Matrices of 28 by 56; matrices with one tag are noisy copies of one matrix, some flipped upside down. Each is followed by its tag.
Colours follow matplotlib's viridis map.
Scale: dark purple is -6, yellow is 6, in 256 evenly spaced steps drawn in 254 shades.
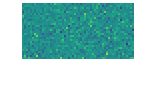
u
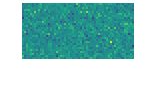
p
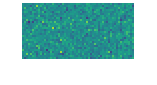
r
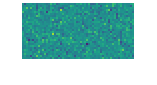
r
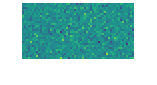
u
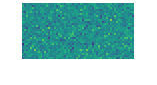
p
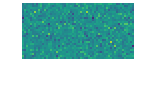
p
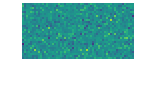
p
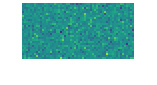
u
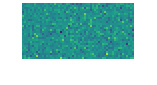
u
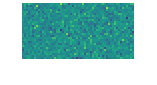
u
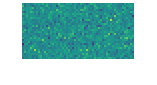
p
